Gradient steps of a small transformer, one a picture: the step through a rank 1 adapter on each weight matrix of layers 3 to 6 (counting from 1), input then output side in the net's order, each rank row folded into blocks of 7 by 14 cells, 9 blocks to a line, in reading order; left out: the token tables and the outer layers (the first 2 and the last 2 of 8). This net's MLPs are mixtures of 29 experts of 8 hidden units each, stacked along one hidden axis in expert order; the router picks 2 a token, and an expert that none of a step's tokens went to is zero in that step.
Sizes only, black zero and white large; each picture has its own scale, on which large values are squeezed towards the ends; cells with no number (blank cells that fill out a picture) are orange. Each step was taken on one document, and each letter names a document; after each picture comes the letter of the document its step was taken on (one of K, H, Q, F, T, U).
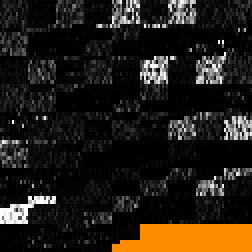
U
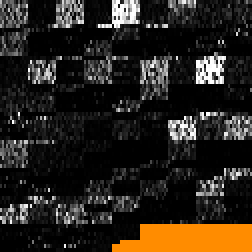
U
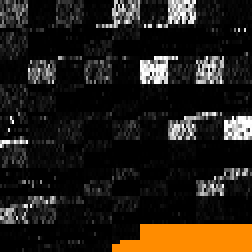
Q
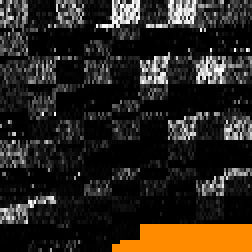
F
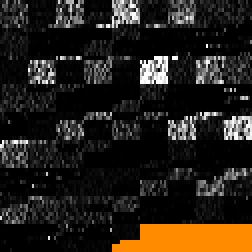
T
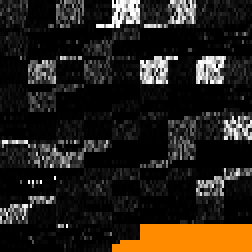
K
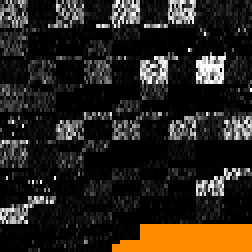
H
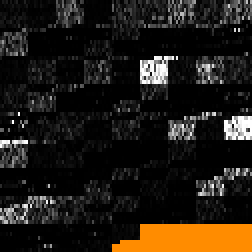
Q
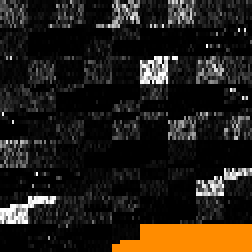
T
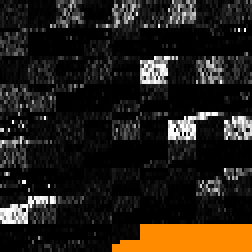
Q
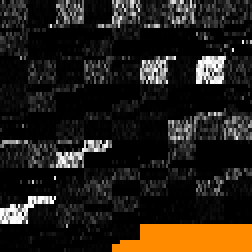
K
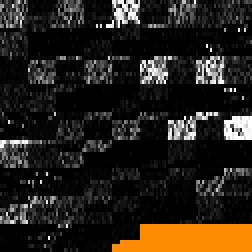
T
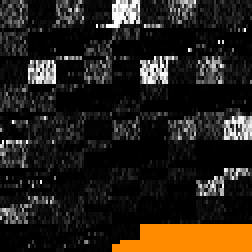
U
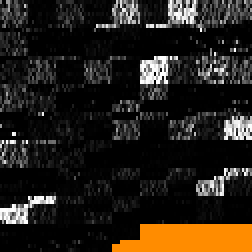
F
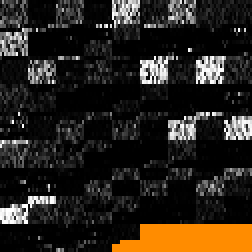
Q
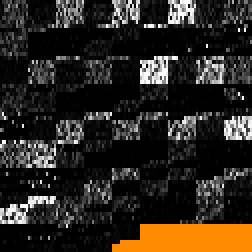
T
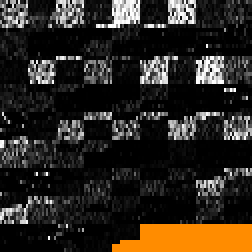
T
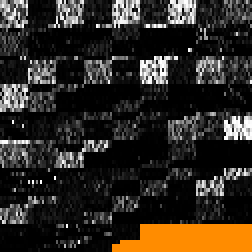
H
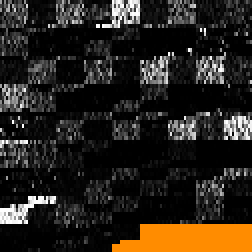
H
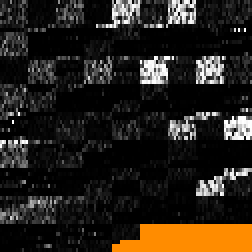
Q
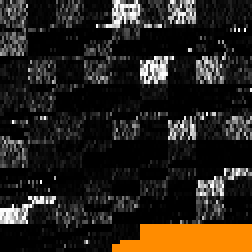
U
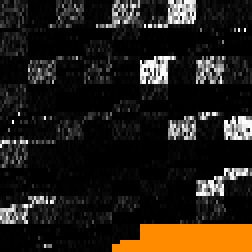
Q
